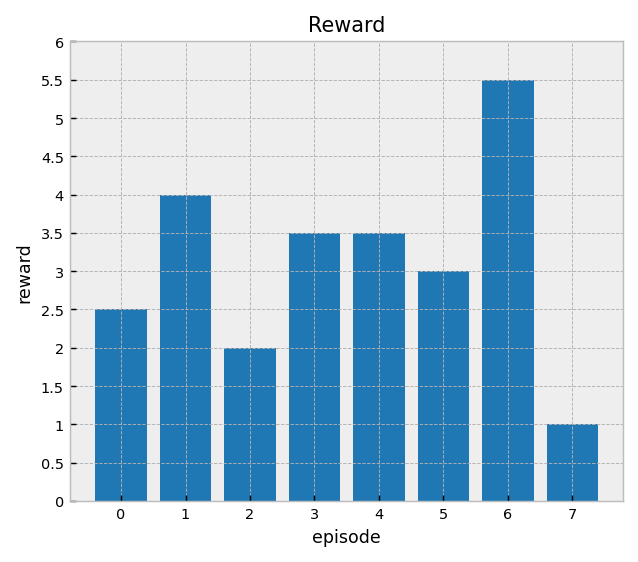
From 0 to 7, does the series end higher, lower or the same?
lower
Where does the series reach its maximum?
6
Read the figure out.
Title: Reward
x-axis: episode, ticks 0 1 2 3 4 5 6 7
y-axis: reward, ticks 0 0.5 1 1.5 2 2.5 3 3.5 4 4.5 5 5.5 6
Values:
2.5 4 2 3.5 3.5 3 5.5 1
